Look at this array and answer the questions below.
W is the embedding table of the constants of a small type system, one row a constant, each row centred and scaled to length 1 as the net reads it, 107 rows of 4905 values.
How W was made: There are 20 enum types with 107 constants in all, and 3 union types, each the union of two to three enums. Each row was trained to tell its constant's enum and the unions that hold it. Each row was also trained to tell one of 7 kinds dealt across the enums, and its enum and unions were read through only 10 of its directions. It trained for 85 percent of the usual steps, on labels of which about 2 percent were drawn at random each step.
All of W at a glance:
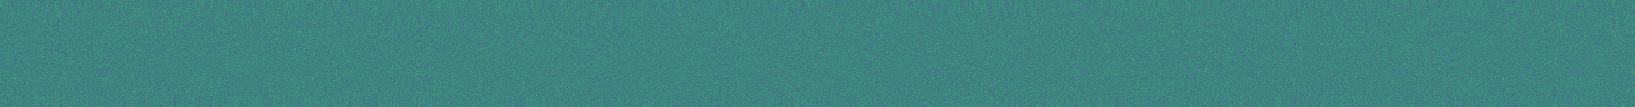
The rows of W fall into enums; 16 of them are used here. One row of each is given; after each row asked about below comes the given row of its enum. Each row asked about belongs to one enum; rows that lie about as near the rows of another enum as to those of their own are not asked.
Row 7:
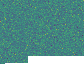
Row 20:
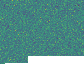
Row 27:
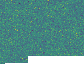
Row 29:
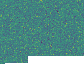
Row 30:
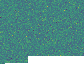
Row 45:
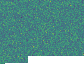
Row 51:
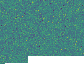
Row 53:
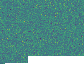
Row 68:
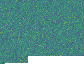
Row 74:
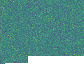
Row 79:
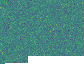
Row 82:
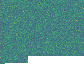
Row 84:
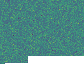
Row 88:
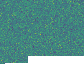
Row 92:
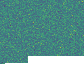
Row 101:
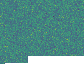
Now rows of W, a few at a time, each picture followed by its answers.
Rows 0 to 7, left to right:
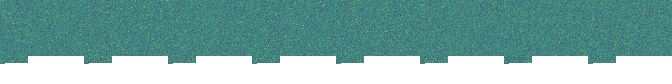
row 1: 53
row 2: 74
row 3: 74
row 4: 7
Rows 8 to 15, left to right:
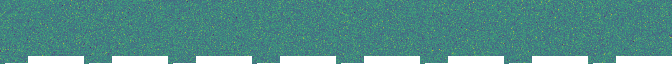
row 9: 7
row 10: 84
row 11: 88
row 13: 45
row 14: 53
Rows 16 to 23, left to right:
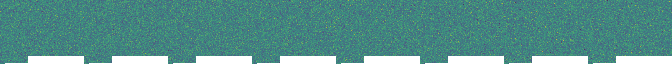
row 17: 88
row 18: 92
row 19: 68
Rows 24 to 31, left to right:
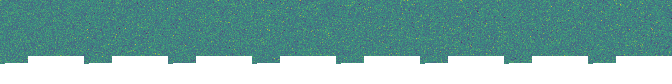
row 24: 30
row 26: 74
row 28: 45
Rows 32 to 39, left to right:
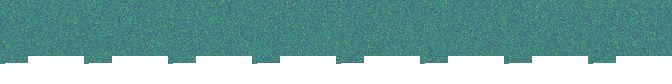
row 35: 84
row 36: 84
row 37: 20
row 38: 101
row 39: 45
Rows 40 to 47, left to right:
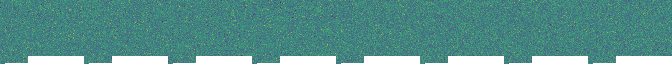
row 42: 53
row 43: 27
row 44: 101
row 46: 101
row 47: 51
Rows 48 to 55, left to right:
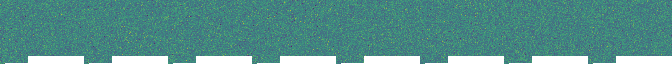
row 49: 20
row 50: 30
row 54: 30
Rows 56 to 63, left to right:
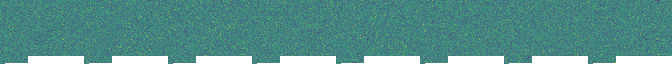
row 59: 20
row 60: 30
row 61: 88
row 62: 92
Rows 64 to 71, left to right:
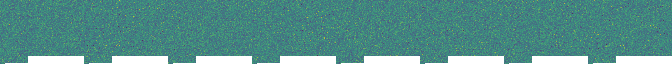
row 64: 74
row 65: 45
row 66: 68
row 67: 51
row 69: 88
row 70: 7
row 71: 20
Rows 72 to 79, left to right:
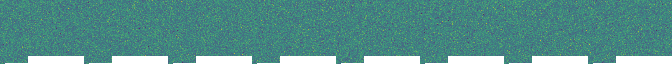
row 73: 92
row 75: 88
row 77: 45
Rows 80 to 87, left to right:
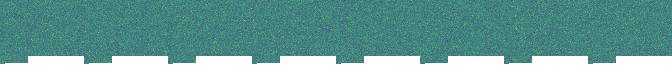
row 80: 45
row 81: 7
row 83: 7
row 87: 74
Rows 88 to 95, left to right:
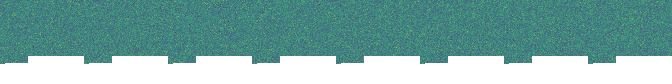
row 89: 30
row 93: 84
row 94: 74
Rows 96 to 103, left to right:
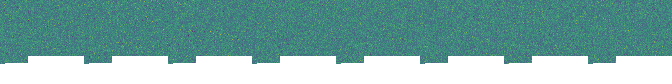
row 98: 88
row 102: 92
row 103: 84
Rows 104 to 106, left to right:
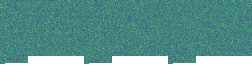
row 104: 101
